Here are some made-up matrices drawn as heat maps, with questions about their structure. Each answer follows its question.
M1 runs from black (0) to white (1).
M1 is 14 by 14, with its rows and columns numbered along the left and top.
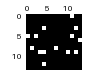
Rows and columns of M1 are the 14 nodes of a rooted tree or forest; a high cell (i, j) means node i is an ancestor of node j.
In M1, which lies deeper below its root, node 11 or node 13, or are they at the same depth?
node 11
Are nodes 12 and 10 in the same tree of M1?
yes
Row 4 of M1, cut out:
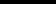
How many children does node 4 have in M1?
0
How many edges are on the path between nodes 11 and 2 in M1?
3
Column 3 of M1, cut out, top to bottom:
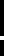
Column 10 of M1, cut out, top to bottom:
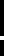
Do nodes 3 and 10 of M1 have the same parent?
yes
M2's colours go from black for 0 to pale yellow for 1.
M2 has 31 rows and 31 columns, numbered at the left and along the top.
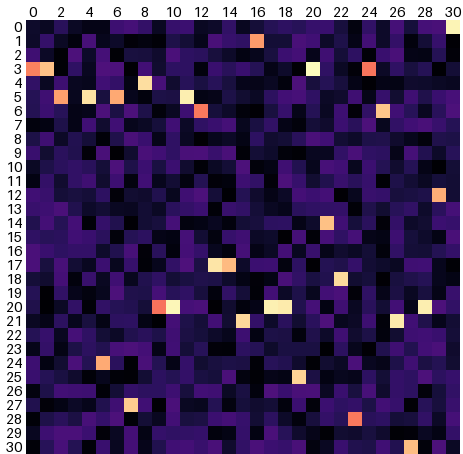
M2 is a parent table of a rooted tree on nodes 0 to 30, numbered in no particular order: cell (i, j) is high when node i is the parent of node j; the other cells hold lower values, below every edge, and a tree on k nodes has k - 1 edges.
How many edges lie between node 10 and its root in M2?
2
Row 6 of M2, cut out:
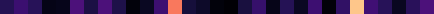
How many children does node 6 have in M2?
2
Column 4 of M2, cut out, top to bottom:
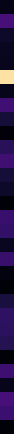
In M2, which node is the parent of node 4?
5
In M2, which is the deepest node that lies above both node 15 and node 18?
20
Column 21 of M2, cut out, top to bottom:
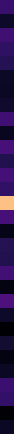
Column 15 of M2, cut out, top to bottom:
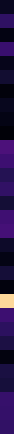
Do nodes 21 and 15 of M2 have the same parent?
no
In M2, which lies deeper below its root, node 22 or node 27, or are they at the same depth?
the same depth
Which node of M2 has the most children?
20
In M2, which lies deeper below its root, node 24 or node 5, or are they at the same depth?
node 5
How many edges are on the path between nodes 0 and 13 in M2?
4
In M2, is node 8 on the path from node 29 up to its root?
no
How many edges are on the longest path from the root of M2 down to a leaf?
5
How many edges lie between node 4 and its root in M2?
3
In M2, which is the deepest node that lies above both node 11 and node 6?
5
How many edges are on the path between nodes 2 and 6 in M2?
2
